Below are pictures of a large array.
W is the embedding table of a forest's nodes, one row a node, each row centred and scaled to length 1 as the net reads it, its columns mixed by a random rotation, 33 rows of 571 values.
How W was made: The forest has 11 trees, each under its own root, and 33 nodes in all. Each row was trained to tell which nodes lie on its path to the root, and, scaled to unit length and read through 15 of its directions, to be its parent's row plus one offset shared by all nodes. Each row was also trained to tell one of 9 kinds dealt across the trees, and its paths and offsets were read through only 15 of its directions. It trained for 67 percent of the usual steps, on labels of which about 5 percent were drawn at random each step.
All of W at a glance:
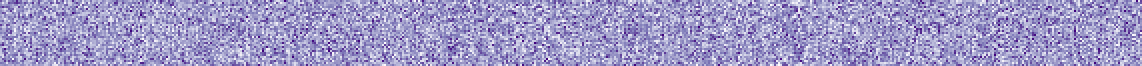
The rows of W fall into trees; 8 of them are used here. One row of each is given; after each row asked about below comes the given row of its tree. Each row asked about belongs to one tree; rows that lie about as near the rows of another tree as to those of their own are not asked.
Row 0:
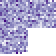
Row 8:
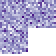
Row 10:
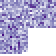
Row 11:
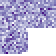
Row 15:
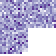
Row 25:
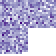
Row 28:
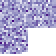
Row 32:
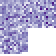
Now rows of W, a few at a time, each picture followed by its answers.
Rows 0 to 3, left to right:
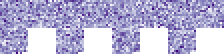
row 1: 0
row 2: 32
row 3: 25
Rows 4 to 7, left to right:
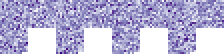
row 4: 11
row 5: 15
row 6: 25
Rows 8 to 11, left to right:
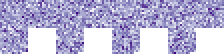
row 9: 11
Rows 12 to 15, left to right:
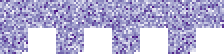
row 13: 15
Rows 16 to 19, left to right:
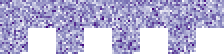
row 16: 32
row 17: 15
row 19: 15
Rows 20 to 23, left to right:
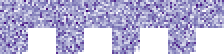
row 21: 25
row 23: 11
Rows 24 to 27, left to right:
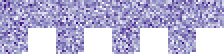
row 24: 25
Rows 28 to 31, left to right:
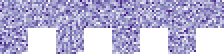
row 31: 8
